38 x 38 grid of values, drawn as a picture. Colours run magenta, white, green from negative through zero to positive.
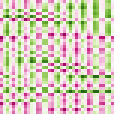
Stripes: upright, repeating 9 times. Average level on the scale: 50%. Odd rows or columns: none. Ninth with the highest average: top right.
